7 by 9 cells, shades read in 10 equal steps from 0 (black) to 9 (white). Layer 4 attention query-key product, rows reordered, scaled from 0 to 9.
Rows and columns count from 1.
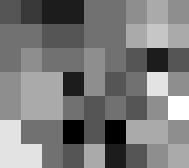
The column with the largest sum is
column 9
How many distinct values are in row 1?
6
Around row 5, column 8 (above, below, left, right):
8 6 3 9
